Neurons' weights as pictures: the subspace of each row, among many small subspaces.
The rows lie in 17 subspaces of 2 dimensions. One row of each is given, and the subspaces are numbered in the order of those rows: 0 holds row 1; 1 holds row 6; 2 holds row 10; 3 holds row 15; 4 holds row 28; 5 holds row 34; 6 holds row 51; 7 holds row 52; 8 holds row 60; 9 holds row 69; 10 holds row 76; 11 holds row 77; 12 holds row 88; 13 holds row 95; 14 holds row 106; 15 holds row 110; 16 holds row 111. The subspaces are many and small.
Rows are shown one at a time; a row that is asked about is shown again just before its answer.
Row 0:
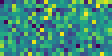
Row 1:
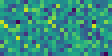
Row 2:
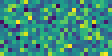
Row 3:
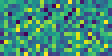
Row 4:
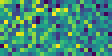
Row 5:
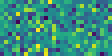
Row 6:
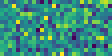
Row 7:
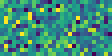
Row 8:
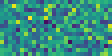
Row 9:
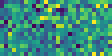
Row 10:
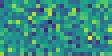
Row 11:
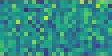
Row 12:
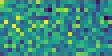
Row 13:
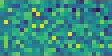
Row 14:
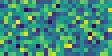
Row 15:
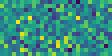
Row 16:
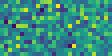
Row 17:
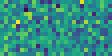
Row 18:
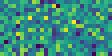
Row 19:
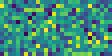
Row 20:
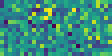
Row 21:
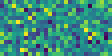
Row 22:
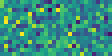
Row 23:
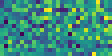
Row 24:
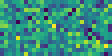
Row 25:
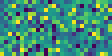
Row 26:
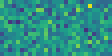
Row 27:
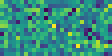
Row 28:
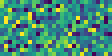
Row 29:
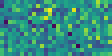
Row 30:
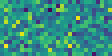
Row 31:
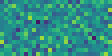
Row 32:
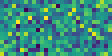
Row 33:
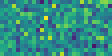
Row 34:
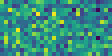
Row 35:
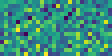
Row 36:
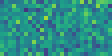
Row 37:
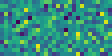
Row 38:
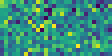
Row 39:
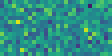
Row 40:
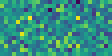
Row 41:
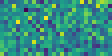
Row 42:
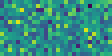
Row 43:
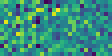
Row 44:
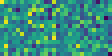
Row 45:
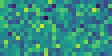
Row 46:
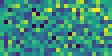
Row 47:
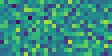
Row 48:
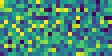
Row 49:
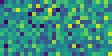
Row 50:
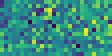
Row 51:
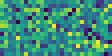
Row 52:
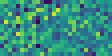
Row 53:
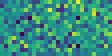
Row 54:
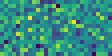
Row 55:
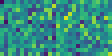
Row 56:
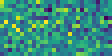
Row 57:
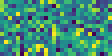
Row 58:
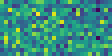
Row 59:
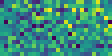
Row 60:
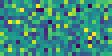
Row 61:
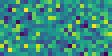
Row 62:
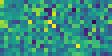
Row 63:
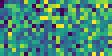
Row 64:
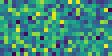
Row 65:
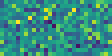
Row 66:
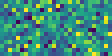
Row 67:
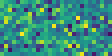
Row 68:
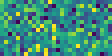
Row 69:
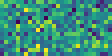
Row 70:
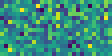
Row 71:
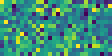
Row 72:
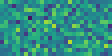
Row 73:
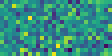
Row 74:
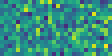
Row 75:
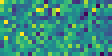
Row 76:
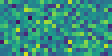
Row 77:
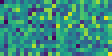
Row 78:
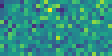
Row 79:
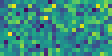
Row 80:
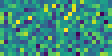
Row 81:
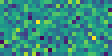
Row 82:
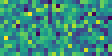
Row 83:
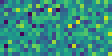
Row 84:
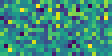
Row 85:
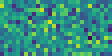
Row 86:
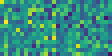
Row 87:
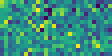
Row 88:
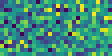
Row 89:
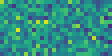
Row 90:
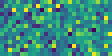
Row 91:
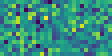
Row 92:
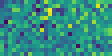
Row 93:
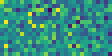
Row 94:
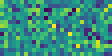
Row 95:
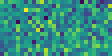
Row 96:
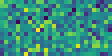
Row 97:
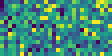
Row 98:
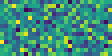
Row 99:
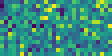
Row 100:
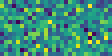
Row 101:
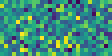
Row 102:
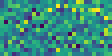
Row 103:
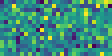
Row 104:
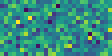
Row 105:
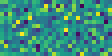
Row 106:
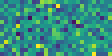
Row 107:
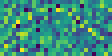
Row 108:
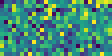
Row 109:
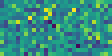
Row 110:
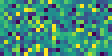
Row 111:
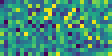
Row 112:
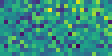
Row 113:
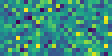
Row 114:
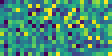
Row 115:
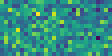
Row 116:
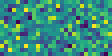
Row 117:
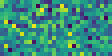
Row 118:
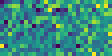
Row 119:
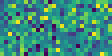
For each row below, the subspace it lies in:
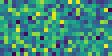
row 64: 5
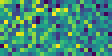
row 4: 7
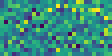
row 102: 5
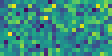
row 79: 7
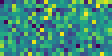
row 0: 13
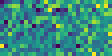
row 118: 7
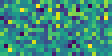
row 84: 8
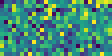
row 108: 13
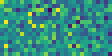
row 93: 16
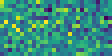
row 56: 12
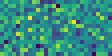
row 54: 14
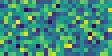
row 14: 2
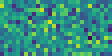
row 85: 2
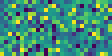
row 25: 15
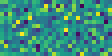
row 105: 11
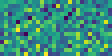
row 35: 16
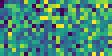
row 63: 15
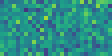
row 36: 13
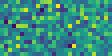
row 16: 2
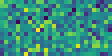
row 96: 9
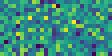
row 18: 14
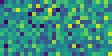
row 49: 16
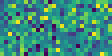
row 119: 15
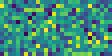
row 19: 2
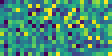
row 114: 16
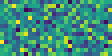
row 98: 10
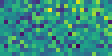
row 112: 3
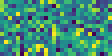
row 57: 14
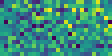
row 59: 3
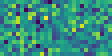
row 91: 7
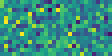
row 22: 4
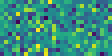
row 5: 15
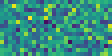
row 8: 10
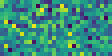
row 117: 2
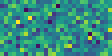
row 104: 2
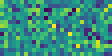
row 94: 6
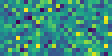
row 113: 6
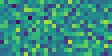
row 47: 10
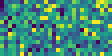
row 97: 14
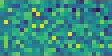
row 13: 5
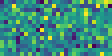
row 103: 1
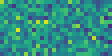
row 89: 12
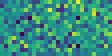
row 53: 3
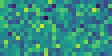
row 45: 7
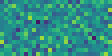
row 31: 12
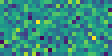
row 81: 12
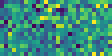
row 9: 15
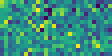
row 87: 9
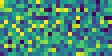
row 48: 12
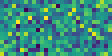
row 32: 9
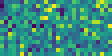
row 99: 14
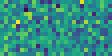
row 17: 13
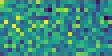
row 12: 12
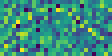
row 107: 9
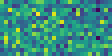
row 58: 5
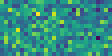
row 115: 5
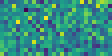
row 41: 13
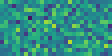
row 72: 10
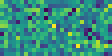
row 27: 6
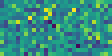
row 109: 4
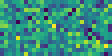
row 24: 6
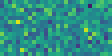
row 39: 8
